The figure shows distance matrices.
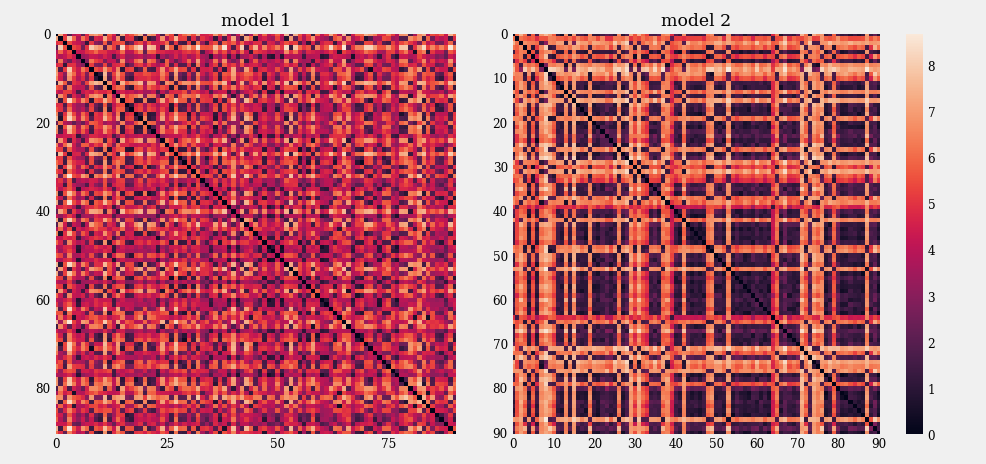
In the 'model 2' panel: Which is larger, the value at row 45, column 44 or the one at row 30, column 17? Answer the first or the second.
the second
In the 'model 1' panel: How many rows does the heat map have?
91
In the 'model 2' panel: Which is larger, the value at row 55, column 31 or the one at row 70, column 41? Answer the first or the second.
the first
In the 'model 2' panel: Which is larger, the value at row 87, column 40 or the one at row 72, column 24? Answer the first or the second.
the first
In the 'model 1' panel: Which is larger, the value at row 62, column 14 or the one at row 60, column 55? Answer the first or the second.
the first
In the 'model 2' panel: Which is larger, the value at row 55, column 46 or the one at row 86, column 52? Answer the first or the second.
the first
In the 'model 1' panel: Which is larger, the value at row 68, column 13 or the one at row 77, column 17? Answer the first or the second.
the first
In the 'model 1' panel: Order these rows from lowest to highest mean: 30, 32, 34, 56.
56, 34, 30, 32
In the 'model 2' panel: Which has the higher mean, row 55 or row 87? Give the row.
87
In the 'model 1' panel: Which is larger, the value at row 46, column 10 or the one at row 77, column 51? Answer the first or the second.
the first
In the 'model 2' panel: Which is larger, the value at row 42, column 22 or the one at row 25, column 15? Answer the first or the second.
the second
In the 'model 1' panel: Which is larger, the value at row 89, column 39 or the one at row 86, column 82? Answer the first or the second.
the first
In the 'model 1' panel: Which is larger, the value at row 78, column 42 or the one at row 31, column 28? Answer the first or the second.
the first
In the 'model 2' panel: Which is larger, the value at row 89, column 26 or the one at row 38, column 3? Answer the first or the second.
the first
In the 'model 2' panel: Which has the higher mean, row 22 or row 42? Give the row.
42
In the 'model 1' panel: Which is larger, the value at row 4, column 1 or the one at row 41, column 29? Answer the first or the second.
the first
